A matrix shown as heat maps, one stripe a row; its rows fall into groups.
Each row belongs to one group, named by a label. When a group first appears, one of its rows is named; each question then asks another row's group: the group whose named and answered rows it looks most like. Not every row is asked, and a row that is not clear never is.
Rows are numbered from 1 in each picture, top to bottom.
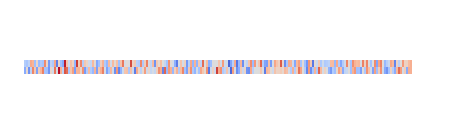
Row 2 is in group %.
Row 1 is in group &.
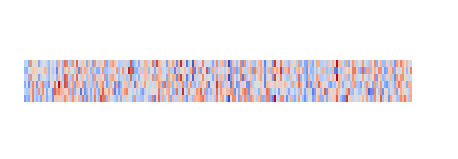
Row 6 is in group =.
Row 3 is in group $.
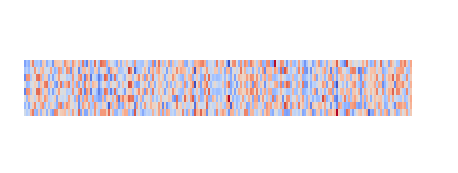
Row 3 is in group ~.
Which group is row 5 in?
~
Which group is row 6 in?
&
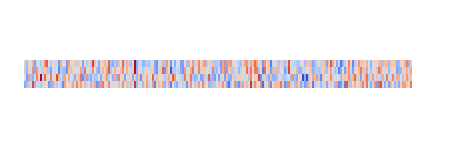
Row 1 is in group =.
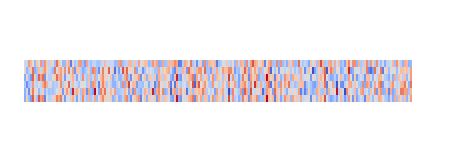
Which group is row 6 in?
%
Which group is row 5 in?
$
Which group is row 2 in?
=
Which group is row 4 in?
=
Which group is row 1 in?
~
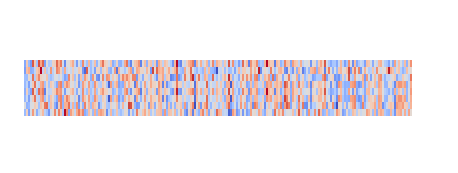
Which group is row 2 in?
~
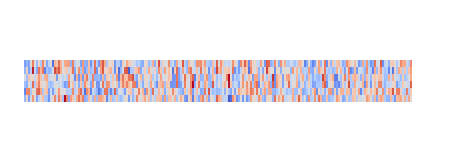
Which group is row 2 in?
%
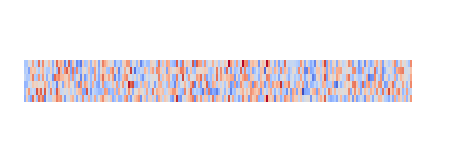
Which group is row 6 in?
%
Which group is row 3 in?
=
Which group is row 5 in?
~
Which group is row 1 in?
=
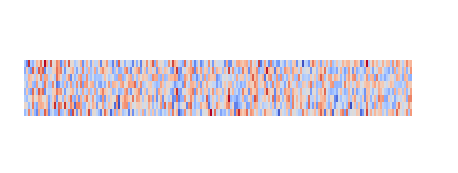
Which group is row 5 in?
%
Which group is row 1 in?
~
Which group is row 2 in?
%
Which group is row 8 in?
~
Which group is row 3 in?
~
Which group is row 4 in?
&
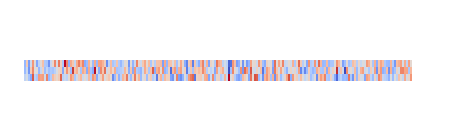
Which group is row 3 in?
%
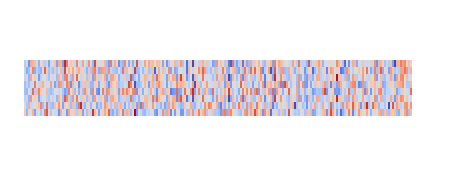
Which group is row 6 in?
$
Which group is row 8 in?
=
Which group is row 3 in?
$
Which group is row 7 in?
~
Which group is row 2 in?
=
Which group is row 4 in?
$
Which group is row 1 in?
$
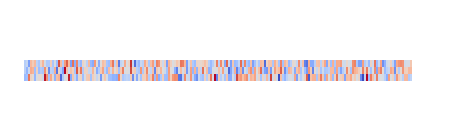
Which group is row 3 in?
~
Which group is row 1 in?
$
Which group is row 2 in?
&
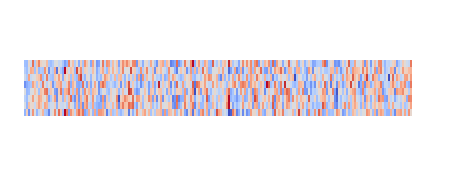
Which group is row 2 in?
&
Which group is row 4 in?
=
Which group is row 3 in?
~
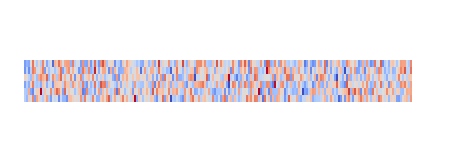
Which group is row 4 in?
=
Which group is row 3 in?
%
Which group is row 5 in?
~
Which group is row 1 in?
=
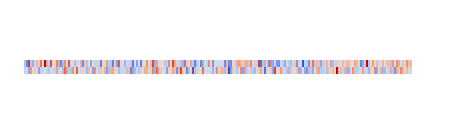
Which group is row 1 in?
~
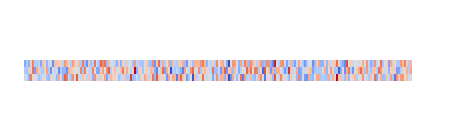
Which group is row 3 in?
$
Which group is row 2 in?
&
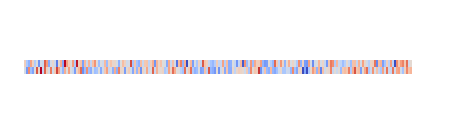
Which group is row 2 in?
~
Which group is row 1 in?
$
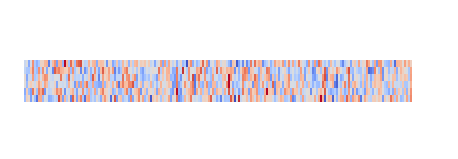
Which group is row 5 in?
%
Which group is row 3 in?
=
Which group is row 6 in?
~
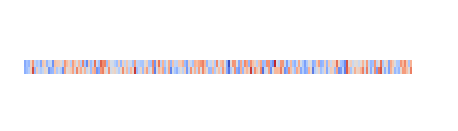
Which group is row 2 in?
&
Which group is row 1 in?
=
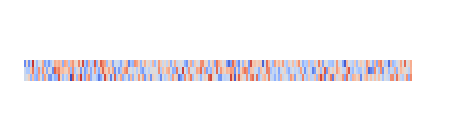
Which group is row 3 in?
~
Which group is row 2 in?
=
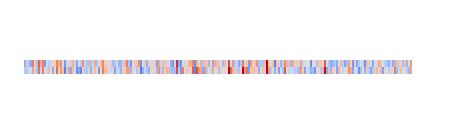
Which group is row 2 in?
=
